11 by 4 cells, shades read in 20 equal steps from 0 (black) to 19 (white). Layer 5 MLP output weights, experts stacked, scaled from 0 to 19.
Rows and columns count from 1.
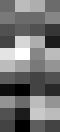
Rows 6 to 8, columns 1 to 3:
14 12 9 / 7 6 5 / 1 0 5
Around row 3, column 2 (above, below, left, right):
8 16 6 6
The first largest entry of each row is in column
2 4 2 2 2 1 1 3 3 3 3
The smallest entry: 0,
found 2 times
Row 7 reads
7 6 5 6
